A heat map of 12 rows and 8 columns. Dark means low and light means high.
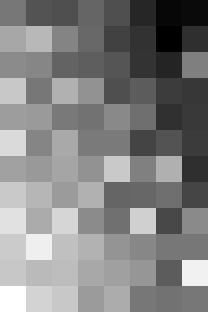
The bottom left is the ninth with the highest average. The top right is the ninth with the lowest average. Values rise toward the bottom left. The halves do not mirror each other.
